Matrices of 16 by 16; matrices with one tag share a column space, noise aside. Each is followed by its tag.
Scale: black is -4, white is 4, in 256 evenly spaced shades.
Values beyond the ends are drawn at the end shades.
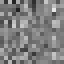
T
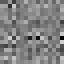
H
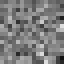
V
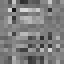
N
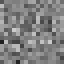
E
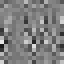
E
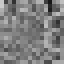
T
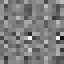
H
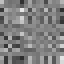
N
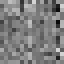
T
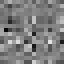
E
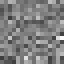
H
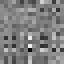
N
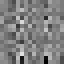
V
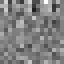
T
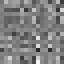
N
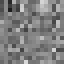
T
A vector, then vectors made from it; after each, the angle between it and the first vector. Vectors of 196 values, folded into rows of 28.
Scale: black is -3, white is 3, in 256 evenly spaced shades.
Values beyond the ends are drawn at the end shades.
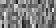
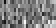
partly opposed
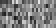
partly opposed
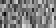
nearly opposite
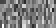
nearly opposite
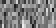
nearly opposite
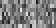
orthogonal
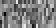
nearly opposite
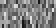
nearly parallel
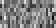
partly aligned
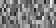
orthogonal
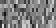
nearly opposite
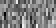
nearly opposite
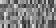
nearly parallel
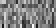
nearly parallel
